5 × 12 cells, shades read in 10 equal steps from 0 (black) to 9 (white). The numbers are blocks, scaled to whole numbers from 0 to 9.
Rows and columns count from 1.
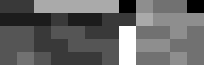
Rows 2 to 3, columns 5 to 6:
1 1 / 3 2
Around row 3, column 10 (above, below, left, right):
5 5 4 5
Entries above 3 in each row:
8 4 5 5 6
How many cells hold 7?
0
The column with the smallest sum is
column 1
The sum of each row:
47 32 44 46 45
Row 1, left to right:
2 2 6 6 6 6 6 0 5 4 4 0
